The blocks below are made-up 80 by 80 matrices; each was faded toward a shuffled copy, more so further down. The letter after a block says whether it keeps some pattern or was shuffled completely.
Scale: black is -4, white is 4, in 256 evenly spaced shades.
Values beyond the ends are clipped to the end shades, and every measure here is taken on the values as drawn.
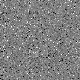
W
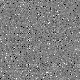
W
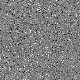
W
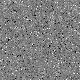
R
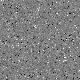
R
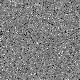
R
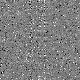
W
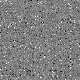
W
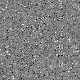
W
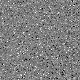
W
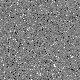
R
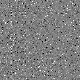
W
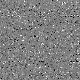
W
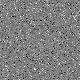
R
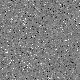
R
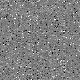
W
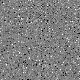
W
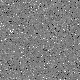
R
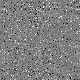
W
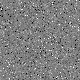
R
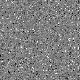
W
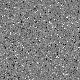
R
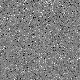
W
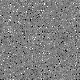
W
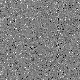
W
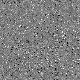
W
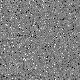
W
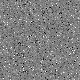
R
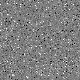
W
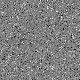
R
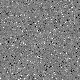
R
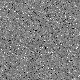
R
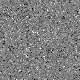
W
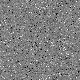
R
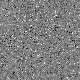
R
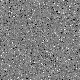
R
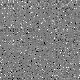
W
